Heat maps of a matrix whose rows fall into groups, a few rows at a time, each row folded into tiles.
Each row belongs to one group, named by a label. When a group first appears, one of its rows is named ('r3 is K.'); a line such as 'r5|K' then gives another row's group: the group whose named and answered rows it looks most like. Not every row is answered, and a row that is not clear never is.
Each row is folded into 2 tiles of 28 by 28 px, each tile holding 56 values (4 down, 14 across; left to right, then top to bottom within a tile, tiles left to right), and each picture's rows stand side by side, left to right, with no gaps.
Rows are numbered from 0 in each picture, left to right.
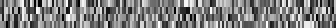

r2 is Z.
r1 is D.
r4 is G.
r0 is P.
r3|Z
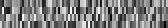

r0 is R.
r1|D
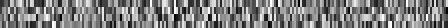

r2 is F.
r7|D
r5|F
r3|G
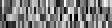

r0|R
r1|R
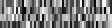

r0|D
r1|R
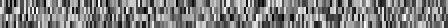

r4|D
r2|P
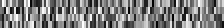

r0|D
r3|Z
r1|D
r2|D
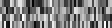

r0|P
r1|F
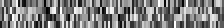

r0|F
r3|R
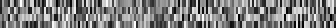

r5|R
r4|P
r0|P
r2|D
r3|R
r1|R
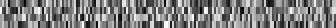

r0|G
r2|P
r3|P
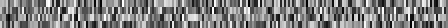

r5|G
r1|R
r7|R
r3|G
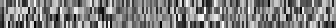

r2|R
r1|F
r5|G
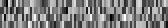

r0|Z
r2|D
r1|R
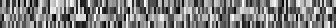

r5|Z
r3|R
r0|F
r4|R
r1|G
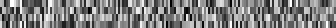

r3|Z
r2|Z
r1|P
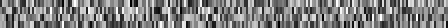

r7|Z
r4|D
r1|Z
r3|G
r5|P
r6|F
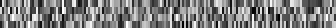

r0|D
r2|G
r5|P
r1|G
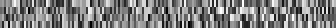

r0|G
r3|F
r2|Z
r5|Z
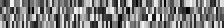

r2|G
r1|F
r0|P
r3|Z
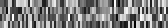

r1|P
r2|R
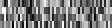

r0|F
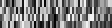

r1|D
